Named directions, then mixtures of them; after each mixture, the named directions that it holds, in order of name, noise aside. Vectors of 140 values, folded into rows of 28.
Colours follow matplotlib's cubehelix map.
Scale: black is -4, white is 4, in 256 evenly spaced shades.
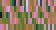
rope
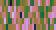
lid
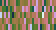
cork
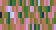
cork, lid, rope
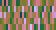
cork, lid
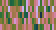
cork, lid, rope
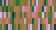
cork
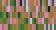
rope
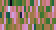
lid, rope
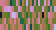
cork, lid, rope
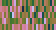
cork, lid, rope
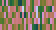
cork, lid, rope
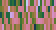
lid, rope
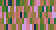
cork, lid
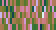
cork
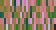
lid, rope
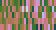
cork, rope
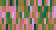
lid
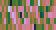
lid, rope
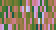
cork, rope
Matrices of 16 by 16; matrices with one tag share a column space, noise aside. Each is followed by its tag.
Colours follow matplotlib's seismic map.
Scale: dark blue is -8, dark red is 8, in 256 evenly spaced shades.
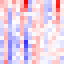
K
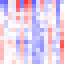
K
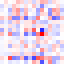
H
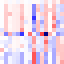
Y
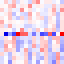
Y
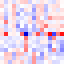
Y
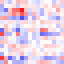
H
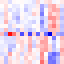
Y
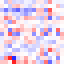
H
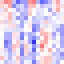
K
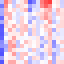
K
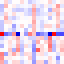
Y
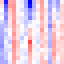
K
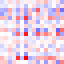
H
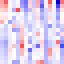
K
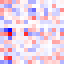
H
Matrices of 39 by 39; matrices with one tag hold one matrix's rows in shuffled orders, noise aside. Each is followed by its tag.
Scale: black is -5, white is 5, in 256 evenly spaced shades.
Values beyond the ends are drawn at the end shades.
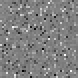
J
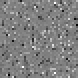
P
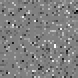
P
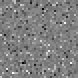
J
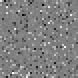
J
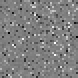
P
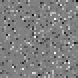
P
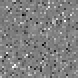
J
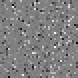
P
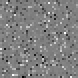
J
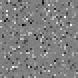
J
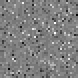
P
